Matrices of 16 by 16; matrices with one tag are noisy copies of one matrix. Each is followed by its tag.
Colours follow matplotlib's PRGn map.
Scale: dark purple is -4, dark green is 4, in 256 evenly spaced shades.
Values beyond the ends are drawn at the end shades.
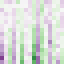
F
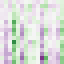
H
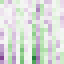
F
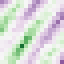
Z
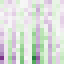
F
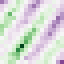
Z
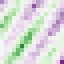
Z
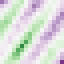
Z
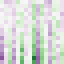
F
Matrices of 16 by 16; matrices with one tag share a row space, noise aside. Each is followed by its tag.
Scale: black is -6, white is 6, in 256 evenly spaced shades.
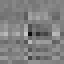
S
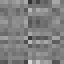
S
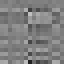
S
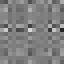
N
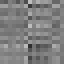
S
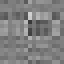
S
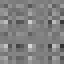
N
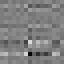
S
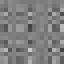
N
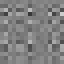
N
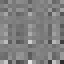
N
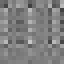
N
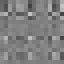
N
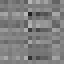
S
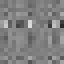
N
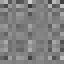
N
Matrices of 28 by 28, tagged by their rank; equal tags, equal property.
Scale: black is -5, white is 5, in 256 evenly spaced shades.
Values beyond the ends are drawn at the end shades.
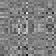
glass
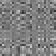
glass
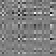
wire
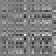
wire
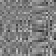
glass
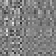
glass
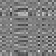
wire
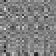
glass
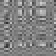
wire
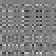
wire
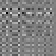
wire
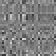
glass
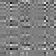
wire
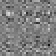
glass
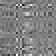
glass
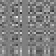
wire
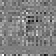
glass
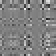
wire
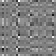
wire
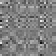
glass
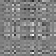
wire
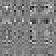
glass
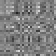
glass
